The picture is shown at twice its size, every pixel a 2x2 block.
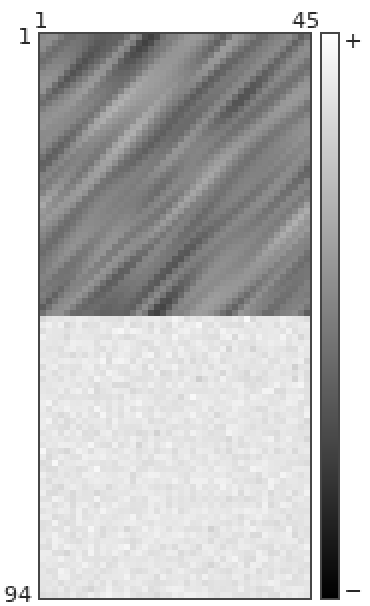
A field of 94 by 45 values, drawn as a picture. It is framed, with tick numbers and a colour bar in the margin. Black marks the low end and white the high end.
It is made of 2 by 1 panels. Panel 1,1: middling, slanting up to the right. Panel 2,1: very high, fine-grained, faint in contrast.
